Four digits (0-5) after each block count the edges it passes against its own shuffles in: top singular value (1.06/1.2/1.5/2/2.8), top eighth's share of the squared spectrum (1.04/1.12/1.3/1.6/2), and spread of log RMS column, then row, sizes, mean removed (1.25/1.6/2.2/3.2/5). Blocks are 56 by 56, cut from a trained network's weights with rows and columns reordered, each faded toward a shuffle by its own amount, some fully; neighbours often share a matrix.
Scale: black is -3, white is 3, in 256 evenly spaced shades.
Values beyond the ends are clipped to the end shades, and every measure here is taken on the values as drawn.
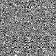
3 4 2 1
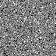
0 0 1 0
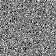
1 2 0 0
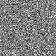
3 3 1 2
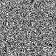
2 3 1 0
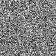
2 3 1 1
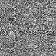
3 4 1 2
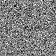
0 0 0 0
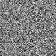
2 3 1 1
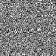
3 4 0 2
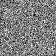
0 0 0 0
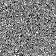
1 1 0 0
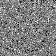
1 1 0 0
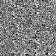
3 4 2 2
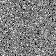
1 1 0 0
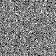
2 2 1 0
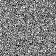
0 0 0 0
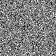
0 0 0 0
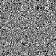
3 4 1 2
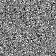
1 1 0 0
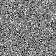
0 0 0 0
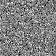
1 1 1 0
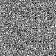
2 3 1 0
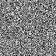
2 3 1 1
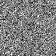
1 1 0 0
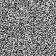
2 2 0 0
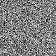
2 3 1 0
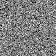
1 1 0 0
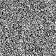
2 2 0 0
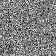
1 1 0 0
